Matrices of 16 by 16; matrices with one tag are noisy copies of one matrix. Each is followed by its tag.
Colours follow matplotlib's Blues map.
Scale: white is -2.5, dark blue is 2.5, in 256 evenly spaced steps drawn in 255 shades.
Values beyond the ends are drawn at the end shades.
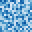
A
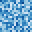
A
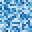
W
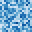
W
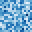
A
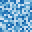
A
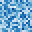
W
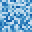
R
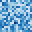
R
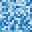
R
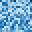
R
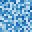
A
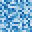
W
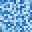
A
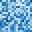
R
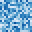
W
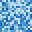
R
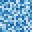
A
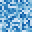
W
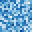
A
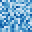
R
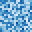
A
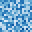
A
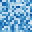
R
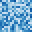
R
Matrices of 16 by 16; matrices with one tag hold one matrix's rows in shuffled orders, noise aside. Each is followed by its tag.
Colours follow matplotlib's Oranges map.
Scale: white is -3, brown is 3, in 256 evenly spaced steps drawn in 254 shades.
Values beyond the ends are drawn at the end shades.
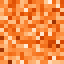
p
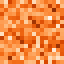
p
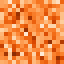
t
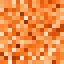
t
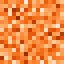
t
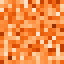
p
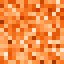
p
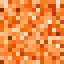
p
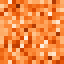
t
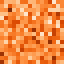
p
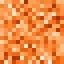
t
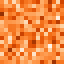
p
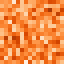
t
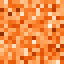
p
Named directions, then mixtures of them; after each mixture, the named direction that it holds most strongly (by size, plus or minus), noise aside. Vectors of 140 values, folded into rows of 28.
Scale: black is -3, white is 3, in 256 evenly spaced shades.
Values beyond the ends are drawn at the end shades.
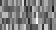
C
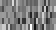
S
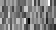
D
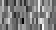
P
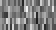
C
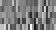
S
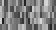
P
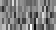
S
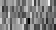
D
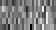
S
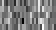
P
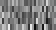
S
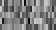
C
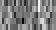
P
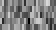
D
